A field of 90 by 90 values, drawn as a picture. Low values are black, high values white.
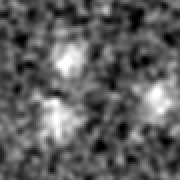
Three bumps rise from the field. Overall the values sit about 40% of the way up the scale. No single row or column stands out from its neighbours. There are no lone odd cells. The ninth with the lowest average is the top right.
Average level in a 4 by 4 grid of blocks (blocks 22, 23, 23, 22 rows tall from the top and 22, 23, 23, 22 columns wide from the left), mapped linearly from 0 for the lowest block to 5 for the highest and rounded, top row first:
0 1 0 0
0 5 0 2
2 5 0 5
1 1 0 0
